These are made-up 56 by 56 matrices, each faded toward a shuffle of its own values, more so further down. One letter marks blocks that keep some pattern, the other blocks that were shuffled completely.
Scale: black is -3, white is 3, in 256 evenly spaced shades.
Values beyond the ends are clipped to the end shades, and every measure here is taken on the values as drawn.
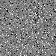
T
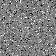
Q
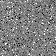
Q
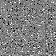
T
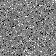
Q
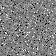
Q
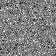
T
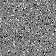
T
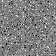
T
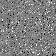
Q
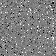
T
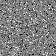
Q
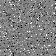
T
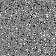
T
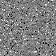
T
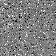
T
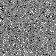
T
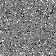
Q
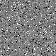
Q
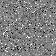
T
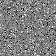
Q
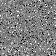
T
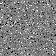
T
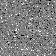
T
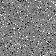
Q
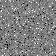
Q
